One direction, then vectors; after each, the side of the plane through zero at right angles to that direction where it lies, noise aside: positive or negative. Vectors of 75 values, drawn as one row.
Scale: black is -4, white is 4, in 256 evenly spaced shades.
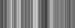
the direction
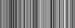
negative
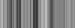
negative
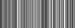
positive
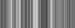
positive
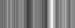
positive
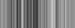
negative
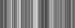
positive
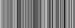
negative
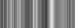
positive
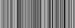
negative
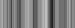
negative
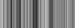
negative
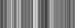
positive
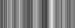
positive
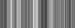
positive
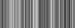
positive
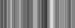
positive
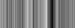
negative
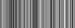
negative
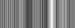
positive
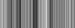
negative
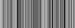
negative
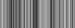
negative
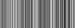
positive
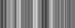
positive
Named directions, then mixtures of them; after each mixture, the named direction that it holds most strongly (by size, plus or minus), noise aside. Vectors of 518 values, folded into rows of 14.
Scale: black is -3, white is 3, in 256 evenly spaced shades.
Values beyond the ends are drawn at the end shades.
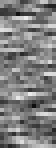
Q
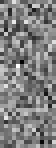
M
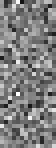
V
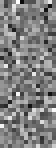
V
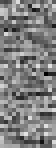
Q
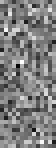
M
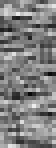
Q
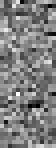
V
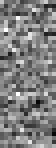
Q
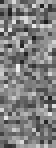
M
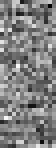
M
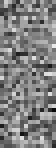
V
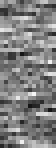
Q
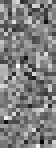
M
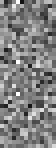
V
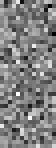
V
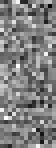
M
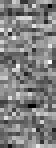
Q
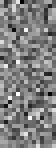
V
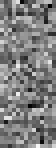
V
